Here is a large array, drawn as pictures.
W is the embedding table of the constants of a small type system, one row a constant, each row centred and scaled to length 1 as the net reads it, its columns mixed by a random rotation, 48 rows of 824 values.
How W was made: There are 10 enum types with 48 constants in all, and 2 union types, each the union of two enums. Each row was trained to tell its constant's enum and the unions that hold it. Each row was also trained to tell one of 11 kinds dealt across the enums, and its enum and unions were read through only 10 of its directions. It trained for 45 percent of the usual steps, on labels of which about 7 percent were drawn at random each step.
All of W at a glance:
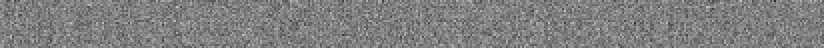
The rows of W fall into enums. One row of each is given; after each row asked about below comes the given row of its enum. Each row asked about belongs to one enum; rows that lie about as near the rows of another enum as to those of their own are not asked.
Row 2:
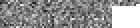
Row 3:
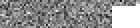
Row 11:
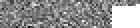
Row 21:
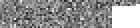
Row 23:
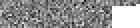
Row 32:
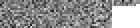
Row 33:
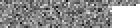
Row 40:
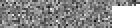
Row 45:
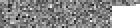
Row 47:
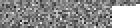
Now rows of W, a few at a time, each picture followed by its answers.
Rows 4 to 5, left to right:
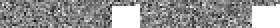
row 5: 45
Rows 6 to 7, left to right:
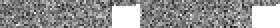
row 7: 23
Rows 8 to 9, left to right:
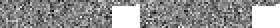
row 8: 11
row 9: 2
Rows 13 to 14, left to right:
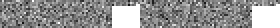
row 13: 21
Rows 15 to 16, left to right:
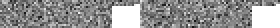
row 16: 3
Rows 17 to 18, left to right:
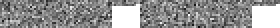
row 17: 45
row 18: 2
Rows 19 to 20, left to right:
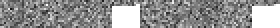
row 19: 3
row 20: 21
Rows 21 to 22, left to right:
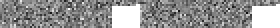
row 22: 23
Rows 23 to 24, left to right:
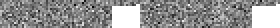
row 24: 3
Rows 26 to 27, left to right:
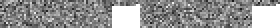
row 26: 2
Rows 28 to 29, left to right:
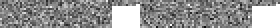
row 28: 45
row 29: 21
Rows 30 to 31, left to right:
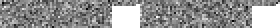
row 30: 45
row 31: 23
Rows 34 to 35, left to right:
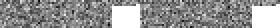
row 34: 33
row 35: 23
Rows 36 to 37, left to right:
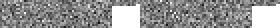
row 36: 21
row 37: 21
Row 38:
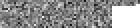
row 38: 3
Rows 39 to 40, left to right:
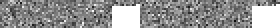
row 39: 2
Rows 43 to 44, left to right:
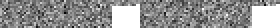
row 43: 23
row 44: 32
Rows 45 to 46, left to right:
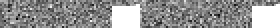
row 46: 3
